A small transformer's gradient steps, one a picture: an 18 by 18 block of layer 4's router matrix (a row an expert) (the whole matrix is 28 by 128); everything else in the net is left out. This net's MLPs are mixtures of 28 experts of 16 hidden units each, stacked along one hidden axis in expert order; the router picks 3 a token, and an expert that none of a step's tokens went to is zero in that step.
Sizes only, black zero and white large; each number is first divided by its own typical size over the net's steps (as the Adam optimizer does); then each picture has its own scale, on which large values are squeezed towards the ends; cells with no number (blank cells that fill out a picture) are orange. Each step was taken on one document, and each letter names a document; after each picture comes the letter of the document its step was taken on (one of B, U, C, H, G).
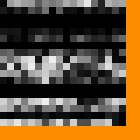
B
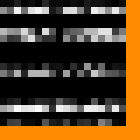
B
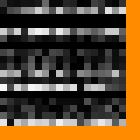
B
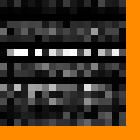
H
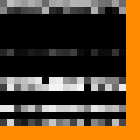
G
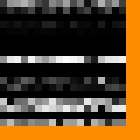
G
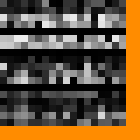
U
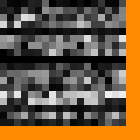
U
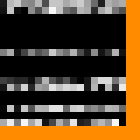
G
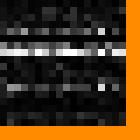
H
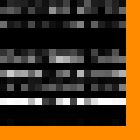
G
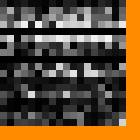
U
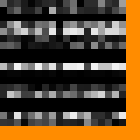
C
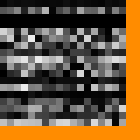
B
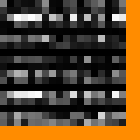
H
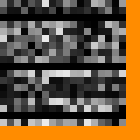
C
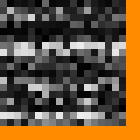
U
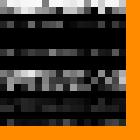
G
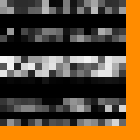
B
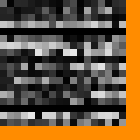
U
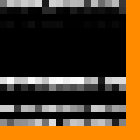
G
